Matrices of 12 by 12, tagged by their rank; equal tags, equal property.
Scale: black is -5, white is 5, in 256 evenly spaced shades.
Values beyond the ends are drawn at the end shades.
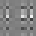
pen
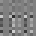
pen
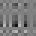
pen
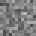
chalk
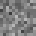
chalk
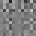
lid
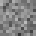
chalk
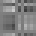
pen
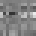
lid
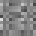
lid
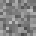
chalk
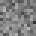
chalk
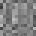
lid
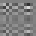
pen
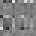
lid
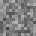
chalk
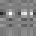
pen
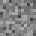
chalk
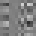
lid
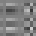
pen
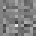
lid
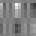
pen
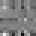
lid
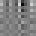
pen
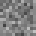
chalk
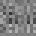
lid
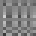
pen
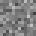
chalk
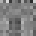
lid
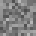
chalk
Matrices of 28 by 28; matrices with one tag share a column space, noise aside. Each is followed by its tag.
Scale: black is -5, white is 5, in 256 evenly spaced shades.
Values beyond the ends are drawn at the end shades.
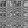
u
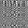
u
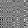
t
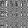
u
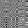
t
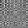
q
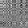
q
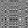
t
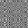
t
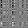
q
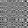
t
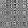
q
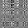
q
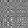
t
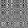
q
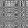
u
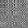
q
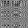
u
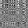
q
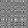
t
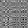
t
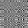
t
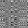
t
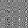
t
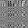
u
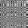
u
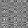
t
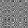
t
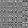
t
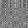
q
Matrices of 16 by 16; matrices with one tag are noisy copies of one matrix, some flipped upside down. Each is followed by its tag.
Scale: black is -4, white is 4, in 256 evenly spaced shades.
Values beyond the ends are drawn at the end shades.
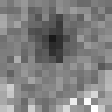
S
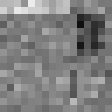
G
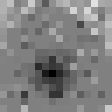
S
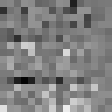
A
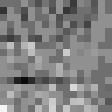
A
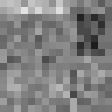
G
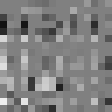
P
